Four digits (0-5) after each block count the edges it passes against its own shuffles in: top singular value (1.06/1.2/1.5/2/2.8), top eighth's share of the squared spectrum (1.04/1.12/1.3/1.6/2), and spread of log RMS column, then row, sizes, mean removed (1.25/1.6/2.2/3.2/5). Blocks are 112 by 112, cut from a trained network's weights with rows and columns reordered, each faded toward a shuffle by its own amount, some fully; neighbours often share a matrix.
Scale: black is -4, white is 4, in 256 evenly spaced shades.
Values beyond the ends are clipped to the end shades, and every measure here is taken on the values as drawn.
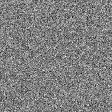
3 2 0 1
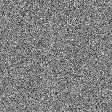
0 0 0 0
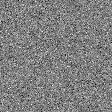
0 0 0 0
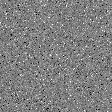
0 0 0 0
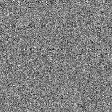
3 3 1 2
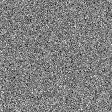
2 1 0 0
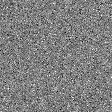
0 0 0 0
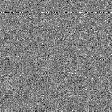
4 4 1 3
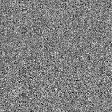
3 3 1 2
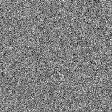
3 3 1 1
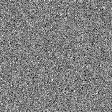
2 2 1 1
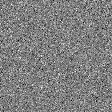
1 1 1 0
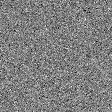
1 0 0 0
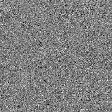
2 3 1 1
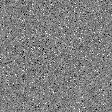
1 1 1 0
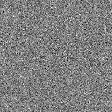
2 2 1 1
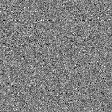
3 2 1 2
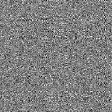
3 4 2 3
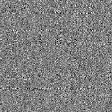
3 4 2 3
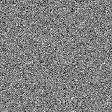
2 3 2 1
